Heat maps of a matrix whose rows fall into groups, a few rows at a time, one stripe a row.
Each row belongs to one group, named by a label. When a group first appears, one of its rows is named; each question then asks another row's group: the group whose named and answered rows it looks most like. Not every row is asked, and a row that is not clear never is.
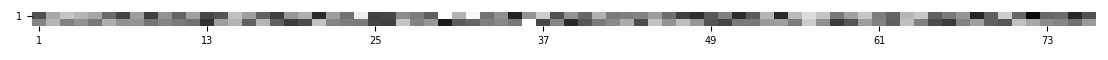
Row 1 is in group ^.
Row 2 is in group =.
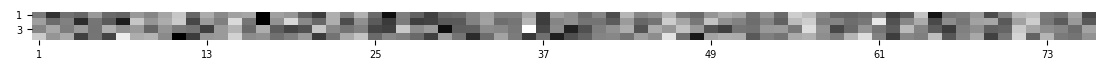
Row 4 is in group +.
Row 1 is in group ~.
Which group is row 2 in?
~
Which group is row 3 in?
=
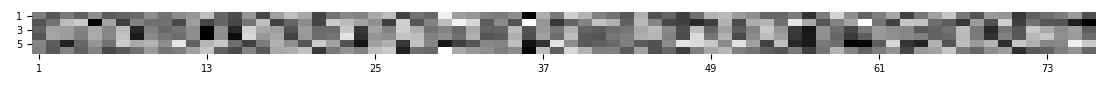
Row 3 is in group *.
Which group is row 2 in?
^
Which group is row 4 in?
*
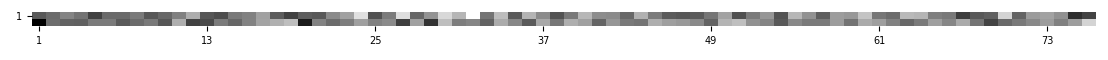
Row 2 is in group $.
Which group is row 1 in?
^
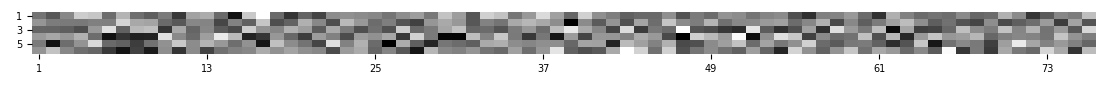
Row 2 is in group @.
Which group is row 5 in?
~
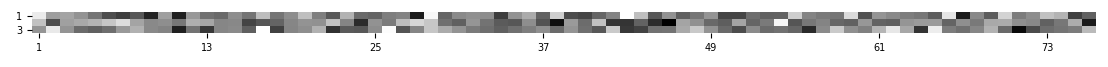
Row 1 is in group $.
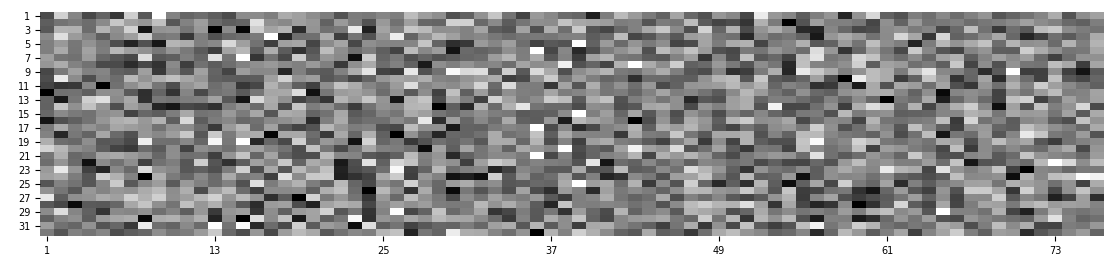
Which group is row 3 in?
*
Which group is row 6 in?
=
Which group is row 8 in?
$
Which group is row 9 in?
^
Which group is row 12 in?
$
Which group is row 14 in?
*
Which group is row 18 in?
~
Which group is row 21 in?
=
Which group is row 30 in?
*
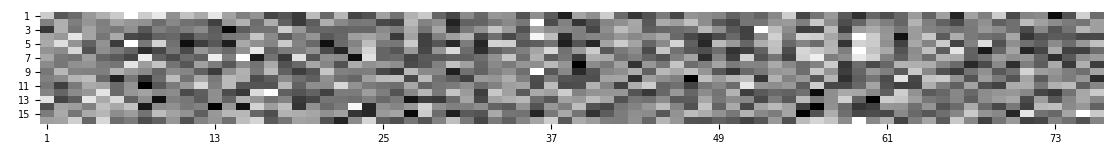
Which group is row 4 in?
^
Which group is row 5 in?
+
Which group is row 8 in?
@
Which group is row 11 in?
~
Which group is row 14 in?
*
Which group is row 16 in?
^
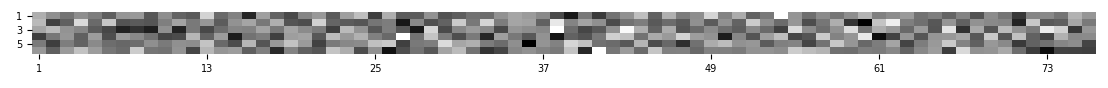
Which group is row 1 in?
@
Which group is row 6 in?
^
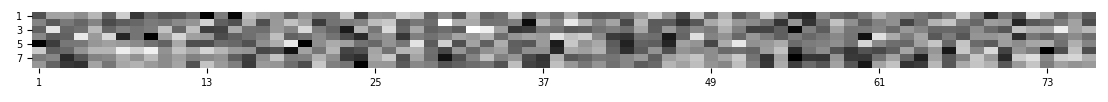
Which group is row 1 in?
*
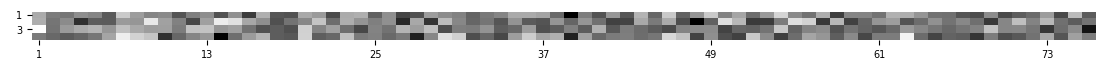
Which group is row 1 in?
@
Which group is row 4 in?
@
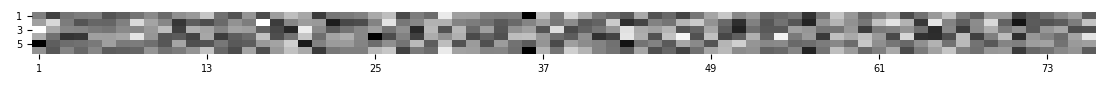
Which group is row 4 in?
@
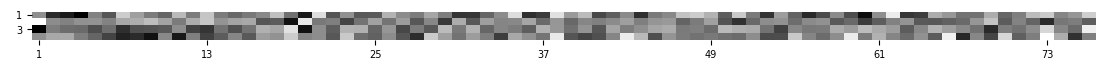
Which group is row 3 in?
$
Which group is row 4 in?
$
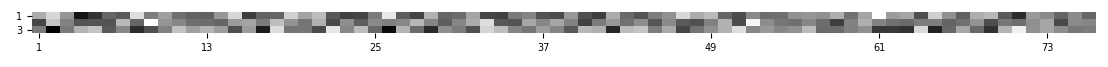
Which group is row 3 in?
~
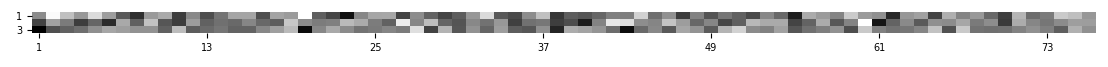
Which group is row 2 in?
+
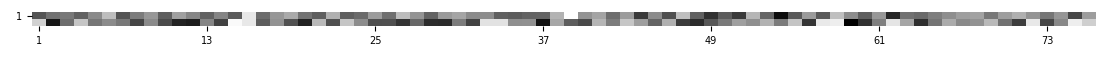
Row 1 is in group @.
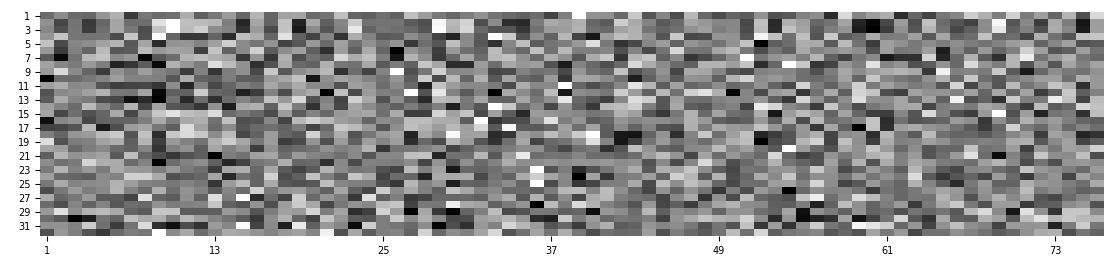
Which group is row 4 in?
+
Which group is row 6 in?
~
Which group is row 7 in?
~
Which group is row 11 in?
$
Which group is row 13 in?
$
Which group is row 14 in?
+
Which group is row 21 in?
*
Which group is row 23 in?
=
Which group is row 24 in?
@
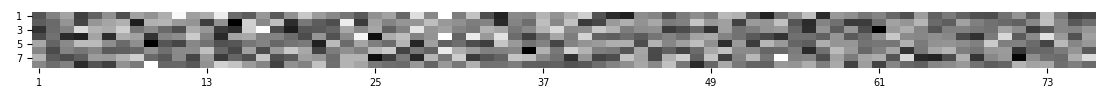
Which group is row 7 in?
@
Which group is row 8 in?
+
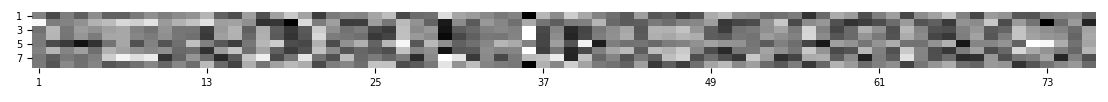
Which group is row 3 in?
=
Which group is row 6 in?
=
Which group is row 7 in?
@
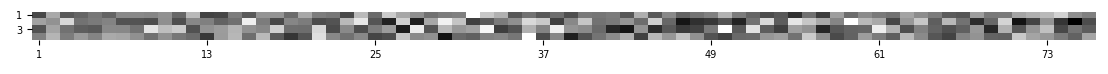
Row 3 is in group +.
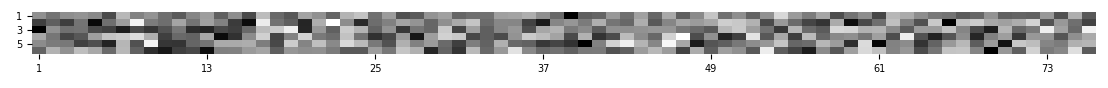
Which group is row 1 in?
@
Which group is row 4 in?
@
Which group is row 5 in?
+
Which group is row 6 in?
*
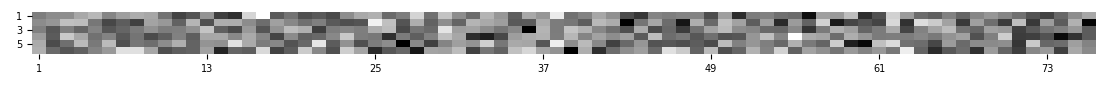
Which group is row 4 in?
^
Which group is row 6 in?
@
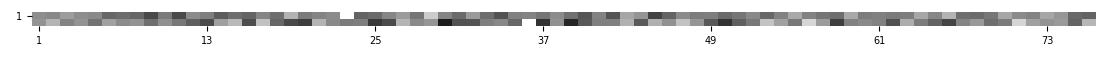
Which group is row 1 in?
$
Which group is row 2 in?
=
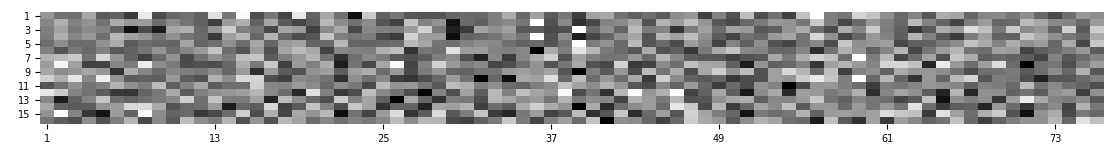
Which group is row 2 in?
=
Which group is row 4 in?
=
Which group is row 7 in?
^
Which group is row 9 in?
@
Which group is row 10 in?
^
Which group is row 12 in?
$
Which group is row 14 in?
@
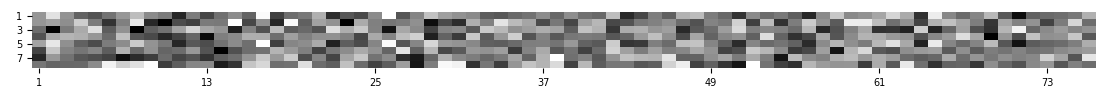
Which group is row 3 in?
~
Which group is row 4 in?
*
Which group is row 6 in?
+
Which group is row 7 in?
$
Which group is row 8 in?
@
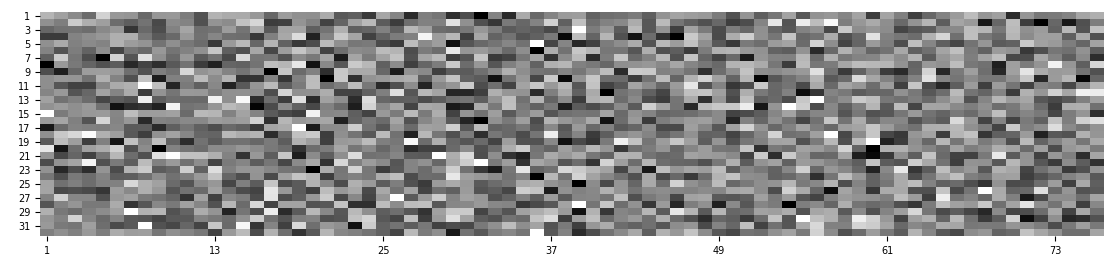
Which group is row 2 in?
^
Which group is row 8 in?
$
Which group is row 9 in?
~
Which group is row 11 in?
@
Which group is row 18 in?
^
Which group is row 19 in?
+
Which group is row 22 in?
^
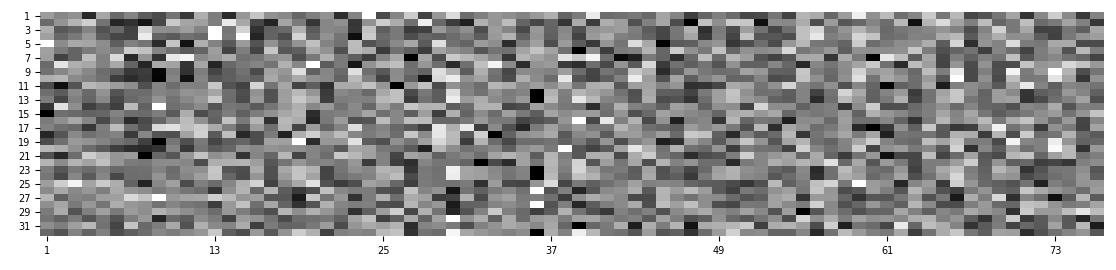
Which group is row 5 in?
$
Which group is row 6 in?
@
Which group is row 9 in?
$
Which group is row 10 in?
$
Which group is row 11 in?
~
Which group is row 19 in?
$
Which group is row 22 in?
^
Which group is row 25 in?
^
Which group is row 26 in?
=
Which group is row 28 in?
=
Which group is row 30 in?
^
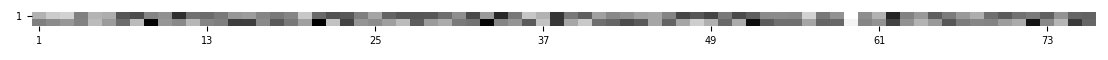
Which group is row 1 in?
^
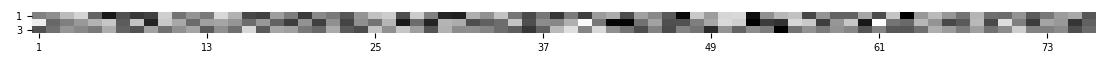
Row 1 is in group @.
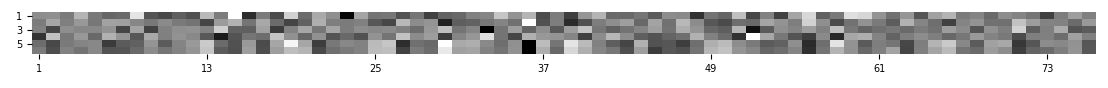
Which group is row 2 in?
=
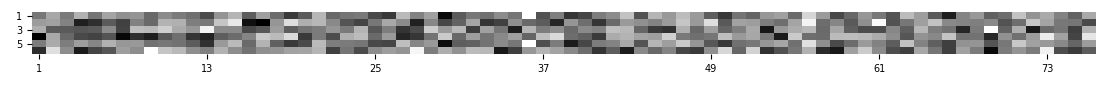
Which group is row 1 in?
=
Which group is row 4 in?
$
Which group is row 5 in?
=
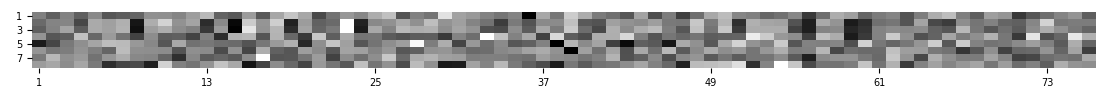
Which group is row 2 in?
*
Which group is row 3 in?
*
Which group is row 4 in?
+
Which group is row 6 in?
@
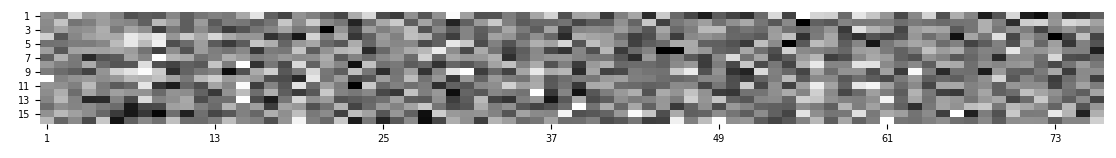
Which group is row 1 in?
^
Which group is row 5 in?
@
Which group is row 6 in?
$
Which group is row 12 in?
=
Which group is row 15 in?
$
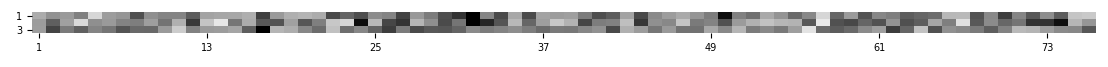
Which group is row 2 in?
^
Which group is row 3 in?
~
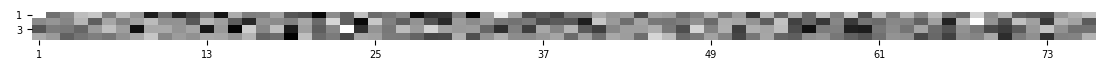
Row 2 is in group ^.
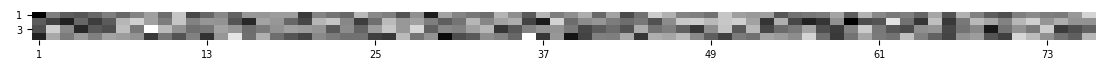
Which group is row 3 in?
+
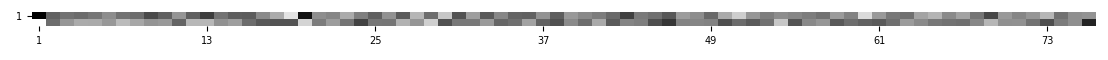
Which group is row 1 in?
$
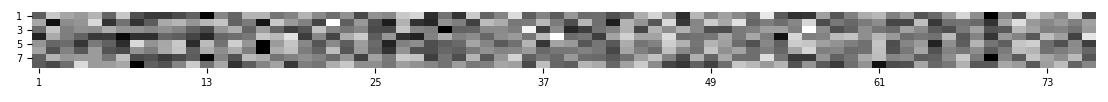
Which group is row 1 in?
*
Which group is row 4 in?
$
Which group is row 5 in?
~
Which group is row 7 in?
*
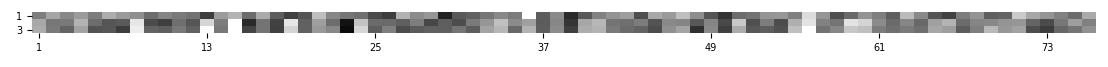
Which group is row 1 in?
=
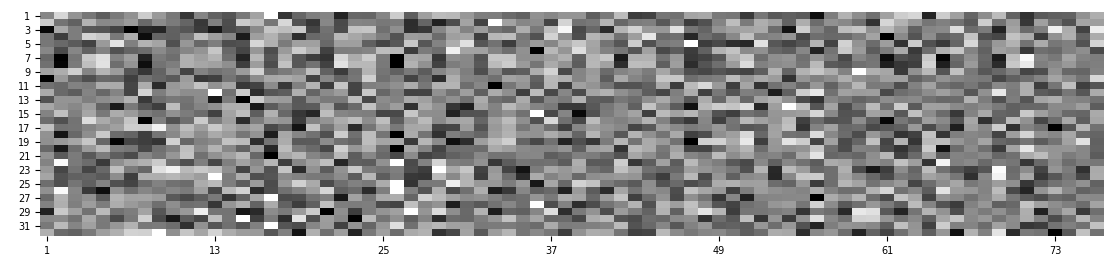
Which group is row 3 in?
$
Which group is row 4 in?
~
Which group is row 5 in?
@
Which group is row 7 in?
~
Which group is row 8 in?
~
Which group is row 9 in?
^
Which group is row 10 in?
$
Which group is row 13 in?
*
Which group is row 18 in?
~
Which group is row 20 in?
~
